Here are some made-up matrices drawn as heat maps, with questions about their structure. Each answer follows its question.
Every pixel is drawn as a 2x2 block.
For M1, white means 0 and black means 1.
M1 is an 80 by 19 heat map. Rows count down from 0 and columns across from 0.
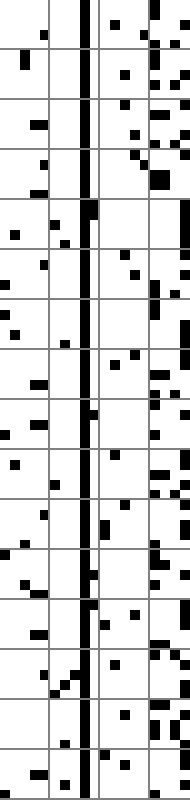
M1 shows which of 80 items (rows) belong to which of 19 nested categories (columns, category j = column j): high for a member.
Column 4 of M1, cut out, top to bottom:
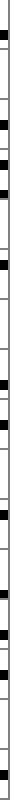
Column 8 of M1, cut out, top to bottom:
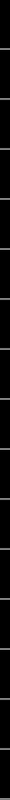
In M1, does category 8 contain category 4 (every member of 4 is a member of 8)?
yes
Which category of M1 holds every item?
8
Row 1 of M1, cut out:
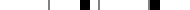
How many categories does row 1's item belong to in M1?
2
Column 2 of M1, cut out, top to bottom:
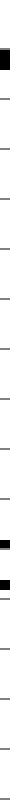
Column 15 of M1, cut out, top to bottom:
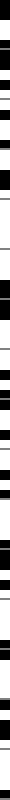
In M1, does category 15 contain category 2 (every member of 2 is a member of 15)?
yes
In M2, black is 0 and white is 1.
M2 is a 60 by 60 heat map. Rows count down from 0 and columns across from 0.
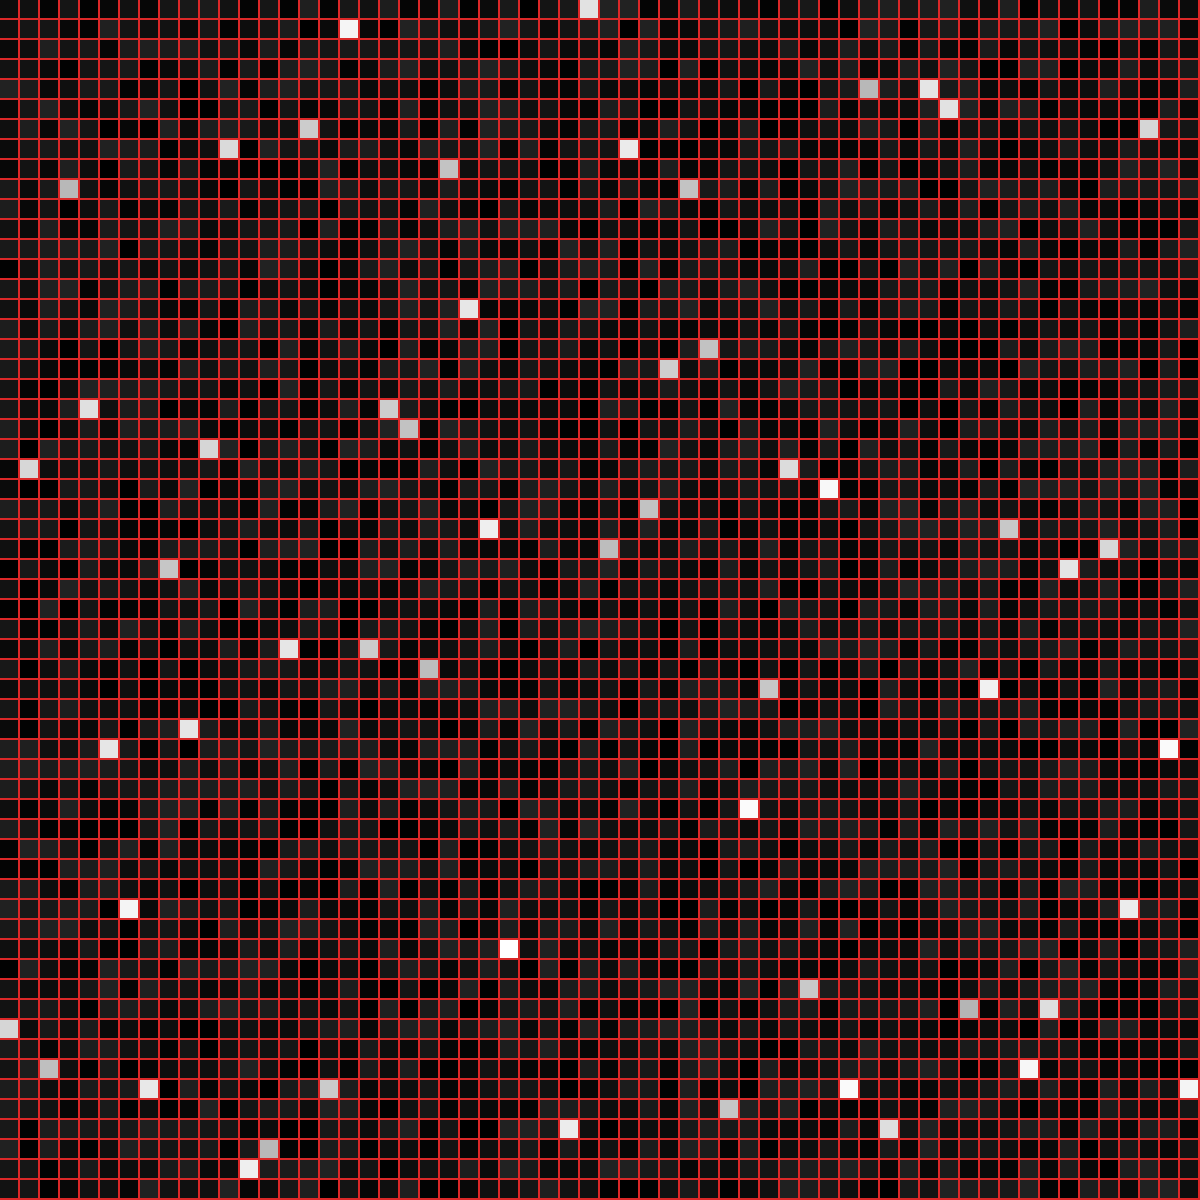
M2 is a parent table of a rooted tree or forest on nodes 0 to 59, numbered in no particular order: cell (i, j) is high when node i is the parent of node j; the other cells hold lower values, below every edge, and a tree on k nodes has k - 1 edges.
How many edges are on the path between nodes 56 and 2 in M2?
3
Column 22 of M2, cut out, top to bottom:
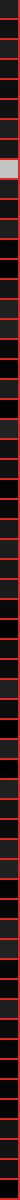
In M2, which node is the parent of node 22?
8
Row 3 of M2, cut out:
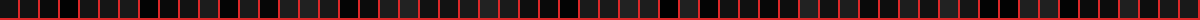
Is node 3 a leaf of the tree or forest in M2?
yes
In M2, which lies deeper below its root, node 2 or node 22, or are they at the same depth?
the same depth
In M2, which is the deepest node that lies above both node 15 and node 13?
6
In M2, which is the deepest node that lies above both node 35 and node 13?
6
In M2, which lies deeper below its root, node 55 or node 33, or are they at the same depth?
node 33
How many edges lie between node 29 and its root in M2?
6
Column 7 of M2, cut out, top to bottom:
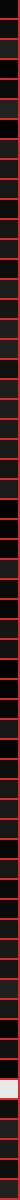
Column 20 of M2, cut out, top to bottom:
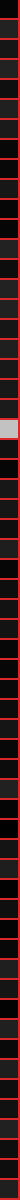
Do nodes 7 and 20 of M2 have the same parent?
no
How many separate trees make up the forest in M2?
4
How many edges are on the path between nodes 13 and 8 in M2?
6
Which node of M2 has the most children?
54
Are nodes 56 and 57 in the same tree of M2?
yes
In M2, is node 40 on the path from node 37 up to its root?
yes
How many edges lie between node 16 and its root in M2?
1
